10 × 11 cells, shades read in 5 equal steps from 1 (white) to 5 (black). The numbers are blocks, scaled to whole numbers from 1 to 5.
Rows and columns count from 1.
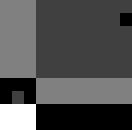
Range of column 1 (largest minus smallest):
4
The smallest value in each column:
1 1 1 3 3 3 3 3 3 3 3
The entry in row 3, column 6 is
4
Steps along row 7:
same same down same same same same same same same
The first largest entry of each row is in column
4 11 4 4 4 4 1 1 4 4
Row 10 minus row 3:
-2 -2 -2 1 1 1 1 1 1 1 1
